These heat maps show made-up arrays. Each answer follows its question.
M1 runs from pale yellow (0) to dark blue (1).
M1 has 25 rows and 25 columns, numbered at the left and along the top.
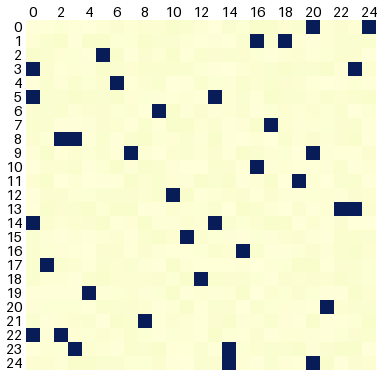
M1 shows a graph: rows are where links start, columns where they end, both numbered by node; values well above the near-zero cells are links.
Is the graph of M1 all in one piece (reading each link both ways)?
yes
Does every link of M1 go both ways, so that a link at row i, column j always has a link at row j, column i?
no
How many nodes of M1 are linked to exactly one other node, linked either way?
0
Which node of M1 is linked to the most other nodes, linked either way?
node 0
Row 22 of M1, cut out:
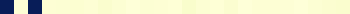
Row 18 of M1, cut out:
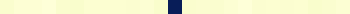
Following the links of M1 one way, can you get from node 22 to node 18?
no
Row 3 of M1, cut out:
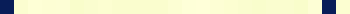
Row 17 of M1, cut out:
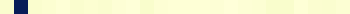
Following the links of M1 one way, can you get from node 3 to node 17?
no
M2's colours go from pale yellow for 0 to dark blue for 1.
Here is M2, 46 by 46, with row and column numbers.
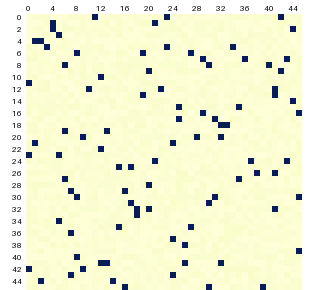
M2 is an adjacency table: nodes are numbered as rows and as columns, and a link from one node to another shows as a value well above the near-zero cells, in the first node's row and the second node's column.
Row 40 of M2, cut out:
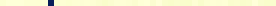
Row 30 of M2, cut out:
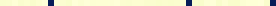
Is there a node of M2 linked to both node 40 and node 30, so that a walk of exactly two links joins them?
yes
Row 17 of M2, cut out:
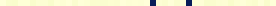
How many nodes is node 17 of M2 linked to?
2
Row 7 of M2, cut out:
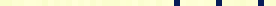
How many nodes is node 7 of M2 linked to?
3
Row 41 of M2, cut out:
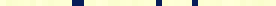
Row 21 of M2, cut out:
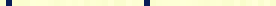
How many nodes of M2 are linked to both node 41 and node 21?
0
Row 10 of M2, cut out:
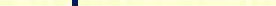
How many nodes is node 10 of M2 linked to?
1
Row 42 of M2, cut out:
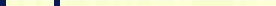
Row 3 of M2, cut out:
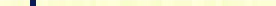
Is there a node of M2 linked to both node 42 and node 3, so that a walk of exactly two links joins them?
no
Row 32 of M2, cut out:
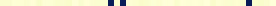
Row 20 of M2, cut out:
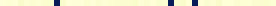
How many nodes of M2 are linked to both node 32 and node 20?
0
